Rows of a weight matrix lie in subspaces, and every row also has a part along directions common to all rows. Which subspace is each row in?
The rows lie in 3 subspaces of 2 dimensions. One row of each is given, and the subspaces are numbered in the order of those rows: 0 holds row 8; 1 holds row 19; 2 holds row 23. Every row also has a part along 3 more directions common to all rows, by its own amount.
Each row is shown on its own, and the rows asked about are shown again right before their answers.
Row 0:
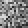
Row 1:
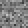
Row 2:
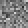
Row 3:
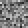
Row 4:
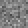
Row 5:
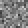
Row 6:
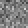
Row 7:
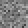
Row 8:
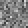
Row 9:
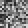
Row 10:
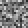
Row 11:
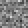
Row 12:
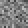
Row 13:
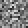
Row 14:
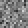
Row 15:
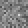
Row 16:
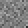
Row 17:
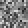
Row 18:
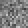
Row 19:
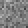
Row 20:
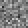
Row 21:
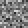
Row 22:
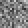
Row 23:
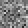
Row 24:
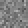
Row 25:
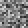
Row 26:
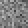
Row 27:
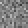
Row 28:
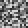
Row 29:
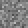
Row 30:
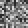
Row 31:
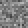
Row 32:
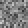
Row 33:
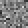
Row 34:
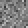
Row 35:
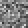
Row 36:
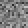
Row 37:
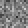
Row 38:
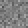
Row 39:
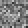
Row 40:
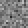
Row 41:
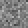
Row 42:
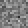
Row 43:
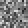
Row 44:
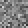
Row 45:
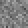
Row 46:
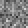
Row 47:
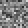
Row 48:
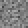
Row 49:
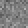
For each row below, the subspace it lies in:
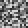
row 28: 2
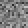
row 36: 2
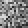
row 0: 1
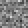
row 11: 0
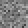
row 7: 2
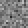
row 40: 0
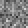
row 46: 1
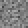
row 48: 2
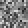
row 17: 0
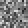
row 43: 0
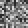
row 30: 1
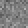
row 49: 1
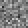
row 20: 2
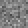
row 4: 2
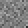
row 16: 0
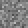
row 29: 2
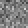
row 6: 1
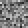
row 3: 0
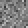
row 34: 0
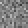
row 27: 1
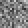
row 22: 1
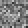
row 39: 2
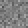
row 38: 2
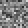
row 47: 0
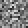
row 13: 2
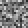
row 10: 0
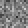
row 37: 1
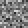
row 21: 0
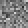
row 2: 0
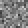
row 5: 0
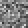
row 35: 2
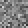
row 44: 2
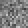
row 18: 1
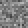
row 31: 0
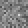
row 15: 2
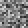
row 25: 2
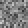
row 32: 0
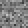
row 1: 0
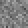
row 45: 1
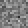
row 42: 2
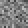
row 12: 1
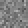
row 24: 0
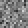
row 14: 0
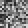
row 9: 1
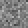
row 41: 2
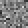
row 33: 0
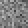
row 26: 1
